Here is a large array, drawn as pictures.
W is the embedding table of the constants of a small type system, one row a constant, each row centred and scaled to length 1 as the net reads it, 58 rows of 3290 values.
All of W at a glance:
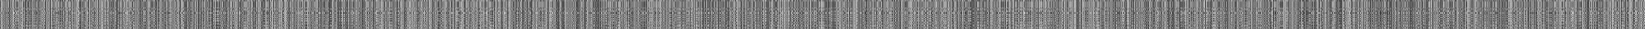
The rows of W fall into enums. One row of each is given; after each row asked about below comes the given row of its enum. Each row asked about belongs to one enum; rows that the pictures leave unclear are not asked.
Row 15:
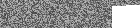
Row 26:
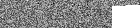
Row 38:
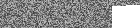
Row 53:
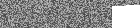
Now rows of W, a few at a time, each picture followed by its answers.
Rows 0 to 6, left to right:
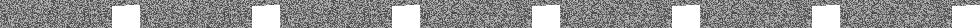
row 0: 53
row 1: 53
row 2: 53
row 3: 15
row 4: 15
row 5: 15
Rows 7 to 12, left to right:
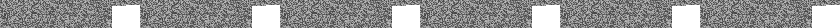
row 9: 15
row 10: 15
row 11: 15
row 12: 15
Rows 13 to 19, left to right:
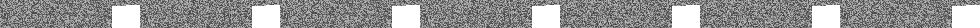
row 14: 53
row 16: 53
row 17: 38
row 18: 38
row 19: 15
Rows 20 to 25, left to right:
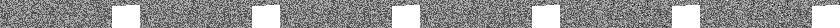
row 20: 15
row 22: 53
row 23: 53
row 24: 26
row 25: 26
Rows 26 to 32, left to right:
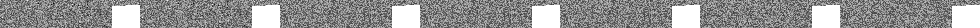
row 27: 26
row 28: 53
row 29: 53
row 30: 53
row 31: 38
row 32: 15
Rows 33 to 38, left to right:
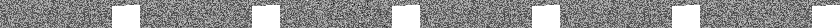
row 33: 53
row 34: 38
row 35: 26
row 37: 53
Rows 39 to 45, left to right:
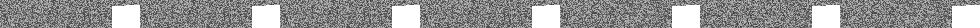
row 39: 53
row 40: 53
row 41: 53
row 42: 53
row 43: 15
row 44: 38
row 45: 15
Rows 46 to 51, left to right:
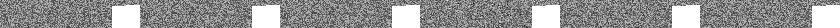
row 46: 53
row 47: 15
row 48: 15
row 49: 26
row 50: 38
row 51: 38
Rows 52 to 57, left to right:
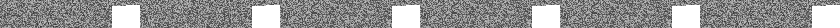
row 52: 38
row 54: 15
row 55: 15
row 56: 15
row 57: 38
